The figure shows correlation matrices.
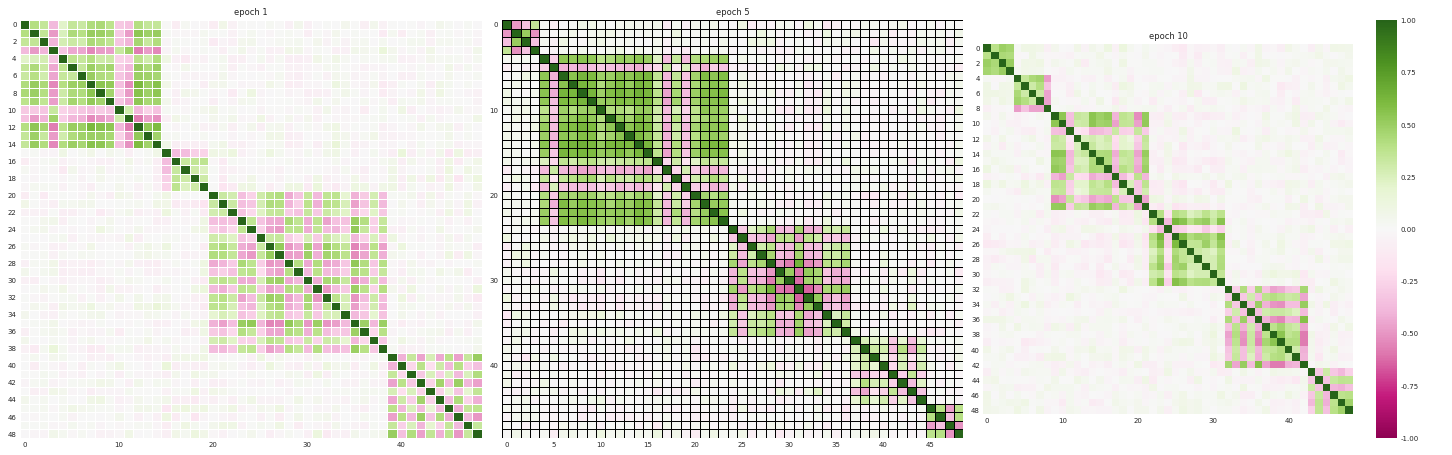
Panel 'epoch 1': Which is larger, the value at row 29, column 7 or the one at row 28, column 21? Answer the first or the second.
the first
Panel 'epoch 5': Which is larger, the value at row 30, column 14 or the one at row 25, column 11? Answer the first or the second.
the second
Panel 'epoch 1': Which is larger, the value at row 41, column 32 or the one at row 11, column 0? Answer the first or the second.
the first
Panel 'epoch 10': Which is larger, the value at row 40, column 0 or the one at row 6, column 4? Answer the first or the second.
the second
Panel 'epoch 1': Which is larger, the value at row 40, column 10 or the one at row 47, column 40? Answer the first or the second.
the first
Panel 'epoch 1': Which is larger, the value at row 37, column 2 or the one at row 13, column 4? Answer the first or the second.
the second
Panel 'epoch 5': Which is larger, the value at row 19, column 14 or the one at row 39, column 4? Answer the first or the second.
the second
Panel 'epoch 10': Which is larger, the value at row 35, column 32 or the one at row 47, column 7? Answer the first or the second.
the second
